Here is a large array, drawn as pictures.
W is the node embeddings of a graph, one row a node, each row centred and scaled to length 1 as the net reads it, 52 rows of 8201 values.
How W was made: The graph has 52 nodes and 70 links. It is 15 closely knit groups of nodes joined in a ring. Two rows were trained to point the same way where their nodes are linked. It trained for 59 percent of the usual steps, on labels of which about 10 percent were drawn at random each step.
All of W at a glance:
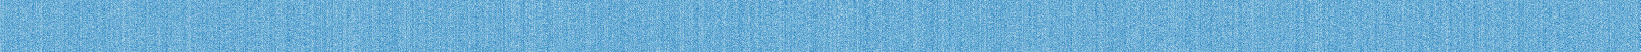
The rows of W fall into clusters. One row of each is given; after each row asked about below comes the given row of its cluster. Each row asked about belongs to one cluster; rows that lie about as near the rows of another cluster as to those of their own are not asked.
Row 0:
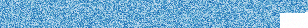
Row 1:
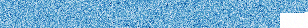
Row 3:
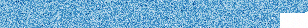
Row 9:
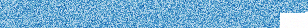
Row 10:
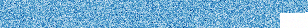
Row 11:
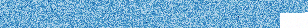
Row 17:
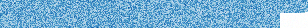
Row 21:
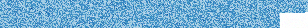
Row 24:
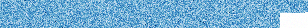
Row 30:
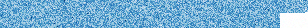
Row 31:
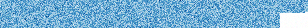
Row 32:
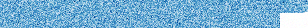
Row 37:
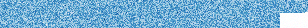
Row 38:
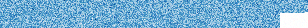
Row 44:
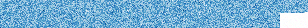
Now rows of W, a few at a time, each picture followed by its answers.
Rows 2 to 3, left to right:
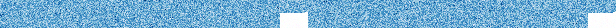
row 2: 37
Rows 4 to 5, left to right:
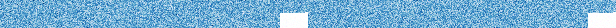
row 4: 10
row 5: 44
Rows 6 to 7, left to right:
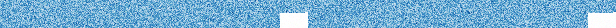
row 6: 30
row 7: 38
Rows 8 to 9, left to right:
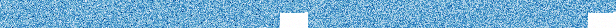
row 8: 9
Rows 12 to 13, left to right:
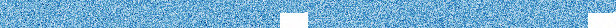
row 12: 1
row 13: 37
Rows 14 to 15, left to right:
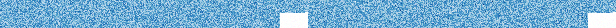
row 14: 21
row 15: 11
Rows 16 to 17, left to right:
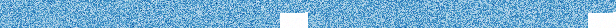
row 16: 17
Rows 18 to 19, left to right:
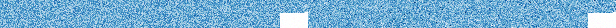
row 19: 0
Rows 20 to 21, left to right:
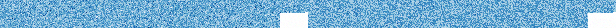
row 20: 10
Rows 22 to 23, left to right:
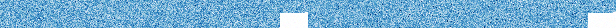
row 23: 9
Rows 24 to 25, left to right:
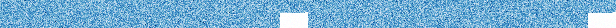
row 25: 1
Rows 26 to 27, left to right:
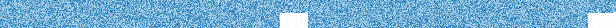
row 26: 21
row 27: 31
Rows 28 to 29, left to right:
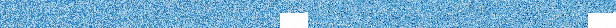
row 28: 44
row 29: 0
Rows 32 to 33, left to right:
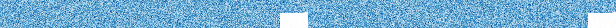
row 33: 9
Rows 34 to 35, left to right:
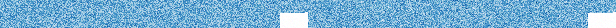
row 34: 38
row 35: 32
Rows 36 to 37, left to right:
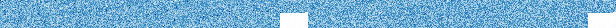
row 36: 44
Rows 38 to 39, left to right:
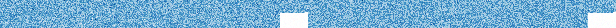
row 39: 21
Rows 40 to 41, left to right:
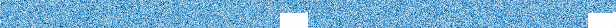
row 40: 24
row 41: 32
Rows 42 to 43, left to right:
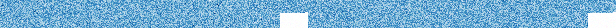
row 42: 3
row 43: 32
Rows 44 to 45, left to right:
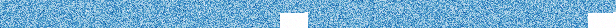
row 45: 30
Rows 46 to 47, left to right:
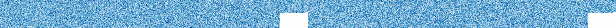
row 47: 31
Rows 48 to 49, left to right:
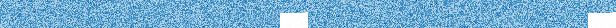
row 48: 17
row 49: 11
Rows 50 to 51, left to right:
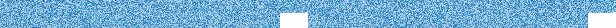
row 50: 3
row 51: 17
